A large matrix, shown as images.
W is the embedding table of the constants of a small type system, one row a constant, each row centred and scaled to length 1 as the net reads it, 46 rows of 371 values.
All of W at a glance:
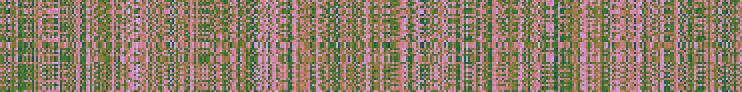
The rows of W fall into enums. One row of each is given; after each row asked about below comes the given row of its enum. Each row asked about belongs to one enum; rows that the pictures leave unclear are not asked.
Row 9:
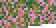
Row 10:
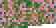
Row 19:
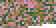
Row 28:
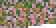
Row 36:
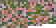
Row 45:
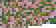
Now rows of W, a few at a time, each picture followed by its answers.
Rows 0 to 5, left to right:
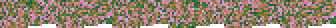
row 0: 9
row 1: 45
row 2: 28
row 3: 10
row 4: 19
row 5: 45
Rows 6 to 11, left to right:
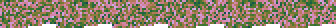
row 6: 45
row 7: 10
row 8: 19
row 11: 9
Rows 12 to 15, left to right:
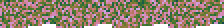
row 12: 45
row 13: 28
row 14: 9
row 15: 45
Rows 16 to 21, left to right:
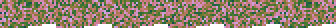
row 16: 10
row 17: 28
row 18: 36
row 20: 45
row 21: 10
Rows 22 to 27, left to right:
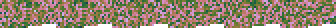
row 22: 10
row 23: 10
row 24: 28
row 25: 36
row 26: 9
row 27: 45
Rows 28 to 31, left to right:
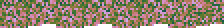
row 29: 28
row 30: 28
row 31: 19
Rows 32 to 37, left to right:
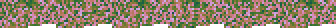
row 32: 9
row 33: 36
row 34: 9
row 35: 10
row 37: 9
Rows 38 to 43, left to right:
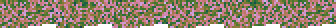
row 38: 36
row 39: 10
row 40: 45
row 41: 36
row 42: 9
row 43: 36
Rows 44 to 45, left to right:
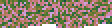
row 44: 36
